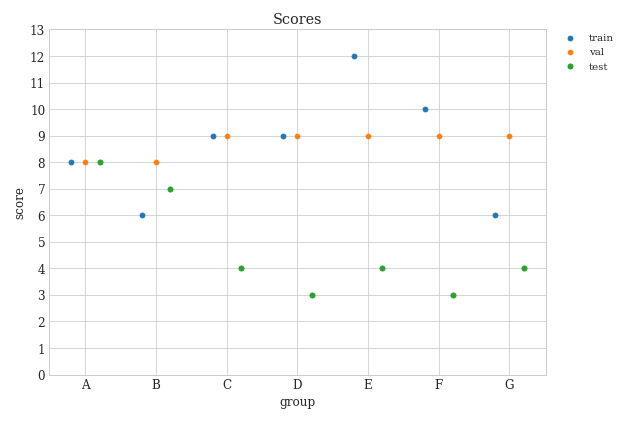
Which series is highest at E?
train
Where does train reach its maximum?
E
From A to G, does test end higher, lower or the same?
lower
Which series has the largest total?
val
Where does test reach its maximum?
A
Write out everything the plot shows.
Title: Scores
x-axis: group, ticks A B C D E F G
y-axis: score, ticks 0 1 2 3 4 5 6 7 8 9 10 11 12 13
Legend: train, val, test
Values:
train: 8 6 9 9 12 10 6
val: 8 8 9 9 9 9 9
test: 8 7 4 3 4 3 4
